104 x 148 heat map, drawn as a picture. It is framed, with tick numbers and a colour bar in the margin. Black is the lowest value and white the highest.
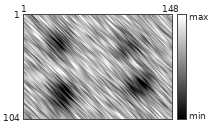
Seam: none. Dips: four. Ninth with the lowest average: bottom left. Slope: none.
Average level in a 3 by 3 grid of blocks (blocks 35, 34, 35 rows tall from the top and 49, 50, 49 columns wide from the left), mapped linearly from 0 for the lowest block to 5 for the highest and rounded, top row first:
253 | 452 | 042
